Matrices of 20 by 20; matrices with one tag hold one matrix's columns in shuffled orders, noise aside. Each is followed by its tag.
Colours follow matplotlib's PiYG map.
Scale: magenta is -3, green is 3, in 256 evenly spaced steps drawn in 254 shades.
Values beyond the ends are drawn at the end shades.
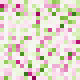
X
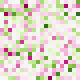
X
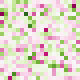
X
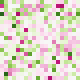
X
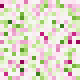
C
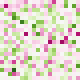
C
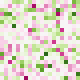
X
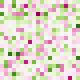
X
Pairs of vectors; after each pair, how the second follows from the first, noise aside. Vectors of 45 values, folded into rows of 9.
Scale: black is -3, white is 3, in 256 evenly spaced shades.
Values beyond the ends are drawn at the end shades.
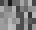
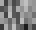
reversed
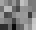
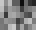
reversed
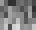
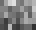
negated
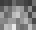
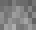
shrunk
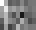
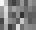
copied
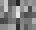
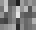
copied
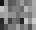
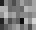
copied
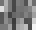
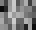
negated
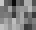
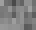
shrunk
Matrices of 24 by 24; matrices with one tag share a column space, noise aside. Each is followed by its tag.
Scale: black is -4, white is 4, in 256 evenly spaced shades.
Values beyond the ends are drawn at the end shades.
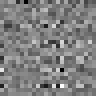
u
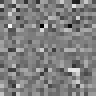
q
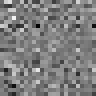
q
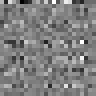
u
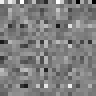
u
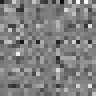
u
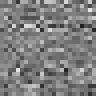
q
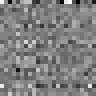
u
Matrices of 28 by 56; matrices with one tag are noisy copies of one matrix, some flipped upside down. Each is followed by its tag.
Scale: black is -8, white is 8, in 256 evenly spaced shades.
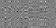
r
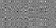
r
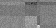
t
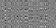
r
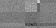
t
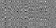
r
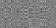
r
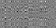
r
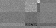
t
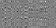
r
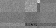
t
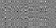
r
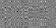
r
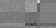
t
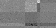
t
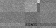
t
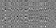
r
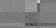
t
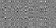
r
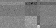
t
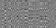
r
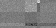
t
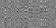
r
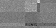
t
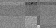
t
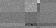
t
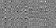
r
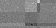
t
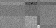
t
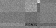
t
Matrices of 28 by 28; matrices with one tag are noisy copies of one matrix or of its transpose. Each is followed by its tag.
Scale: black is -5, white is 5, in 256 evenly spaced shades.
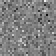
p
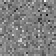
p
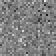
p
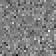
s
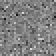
s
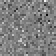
p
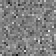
s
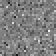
s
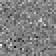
p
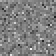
s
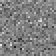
p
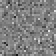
s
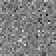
p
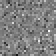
s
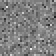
s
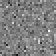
s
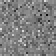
p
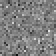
s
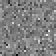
s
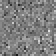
s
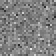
s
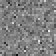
s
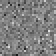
s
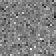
s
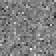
s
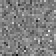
s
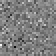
p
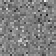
p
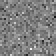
s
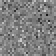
p
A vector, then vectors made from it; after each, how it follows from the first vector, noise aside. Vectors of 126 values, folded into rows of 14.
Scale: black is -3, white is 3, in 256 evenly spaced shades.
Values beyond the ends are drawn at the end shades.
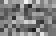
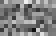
copied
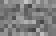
shrunk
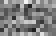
copied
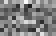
copied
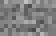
shrunk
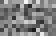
copied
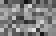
negated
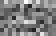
copied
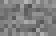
shrunk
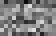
negated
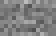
shrunk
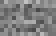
shrunk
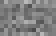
shrunk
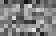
negated
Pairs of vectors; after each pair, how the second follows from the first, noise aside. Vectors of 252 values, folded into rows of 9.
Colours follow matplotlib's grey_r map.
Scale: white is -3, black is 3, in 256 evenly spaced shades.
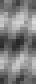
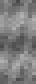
shrunk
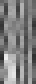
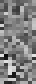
sign-scrambled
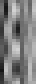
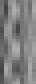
shrunk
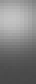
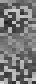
sign-scrambled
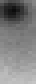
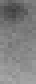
shrunk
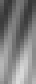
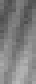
shrunk
